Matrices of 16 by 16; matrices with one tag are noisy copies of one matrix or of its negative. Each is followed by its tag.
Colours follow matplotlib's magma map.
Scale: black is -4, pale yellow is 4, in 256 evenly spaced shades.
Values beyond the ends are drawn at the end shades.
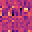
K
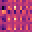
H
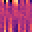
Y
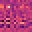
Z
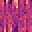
Y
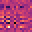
Z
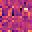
K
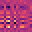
Z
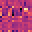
K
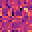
K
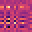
Z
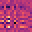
Z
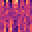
Y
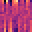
Y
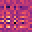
Z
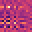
Z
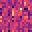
K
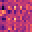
H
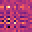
Z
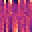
Y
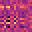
Z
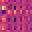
H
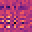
Z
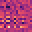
Z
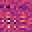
Z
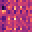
H
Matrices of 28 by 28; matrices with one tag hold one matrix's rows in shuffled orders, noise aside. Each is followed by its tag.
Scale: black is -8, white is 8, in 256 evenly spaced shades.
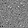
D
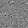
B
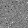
B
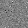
B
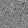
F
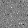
F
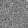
B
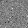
B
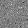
F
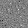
D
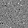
D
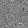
F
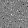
F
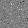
F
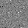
D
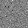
B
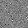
B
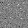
D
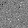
D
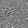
B
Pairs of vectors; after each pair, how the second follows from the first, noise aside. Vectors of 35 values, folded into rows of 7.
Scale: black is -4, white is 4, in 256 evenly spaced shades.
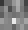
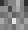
copied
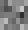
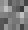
negated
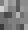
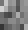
copied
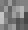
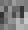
negated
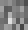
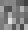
copied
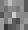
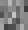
copied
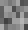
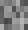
copied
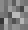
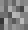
copied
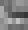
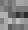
copied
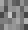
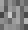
copied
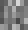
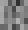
negated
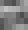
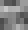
copied
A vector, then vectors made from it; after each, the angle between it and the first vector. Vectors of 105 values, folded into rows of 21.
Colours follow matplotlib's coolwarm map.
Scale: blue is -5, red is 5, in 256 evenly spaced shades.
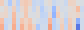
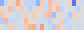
orthogonal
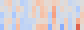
nearly opposite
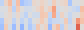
nearly opposite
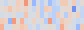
partly aligned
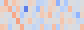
orthogonal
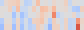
nearly opposite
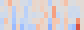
nearly opposite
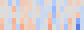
nearly parallel
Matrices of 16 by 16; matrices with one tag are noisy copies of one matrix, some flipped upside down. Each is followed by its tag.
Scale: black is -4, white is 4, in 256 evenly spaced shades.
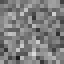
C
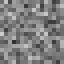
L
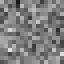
C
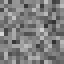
L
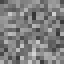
C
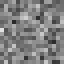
L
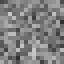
C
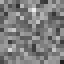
C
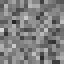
L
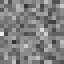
L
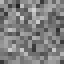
C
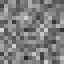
L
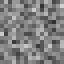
L
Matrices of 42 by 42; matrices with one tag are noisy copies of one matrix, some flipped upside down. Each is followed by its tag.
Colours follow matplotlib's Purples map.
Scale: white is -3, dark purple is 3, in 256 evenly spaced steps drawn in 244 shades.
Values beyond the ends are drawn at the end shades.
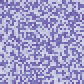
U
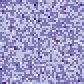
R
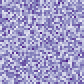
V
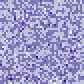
U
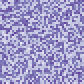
V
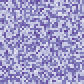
U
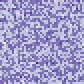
U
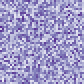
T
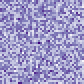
T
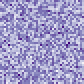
T
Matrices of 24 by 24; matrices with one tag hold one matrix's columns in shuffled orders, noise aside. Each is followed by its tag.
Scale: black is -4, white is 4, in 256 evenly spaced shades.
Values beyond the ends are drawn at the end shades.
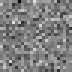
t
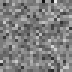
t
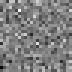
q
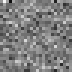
t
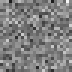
t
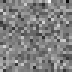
t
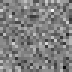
q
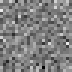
q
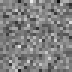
t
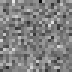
t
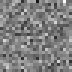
t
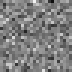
t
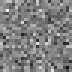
q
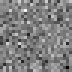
q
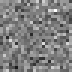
q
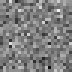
q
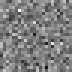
q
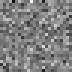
t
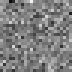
t
